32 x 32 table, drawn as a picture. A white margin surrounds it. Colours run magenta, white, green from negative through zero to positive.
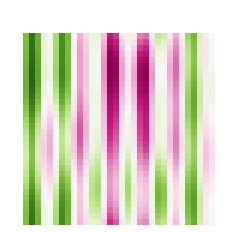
Lone odd cells: none. Ninth with the highest average: top left. Ninth with the lowest average: top middle. Stripes: upright, repeating 6 times.
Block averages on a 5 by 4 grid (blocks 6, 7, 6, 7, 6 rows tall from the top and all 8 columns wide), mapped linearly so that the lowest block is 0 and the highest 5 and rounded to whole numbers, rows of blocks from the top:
5012 | 5002 | 3012 | 3122 | 5133
